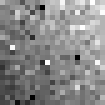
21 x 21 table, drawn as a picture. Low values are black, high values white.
The field climbs toward the top right. The bottom left is the ninth with the lowest average. There are no regular stripes. The texture is fine-grained noise. The top right is the ninth with the highest average.
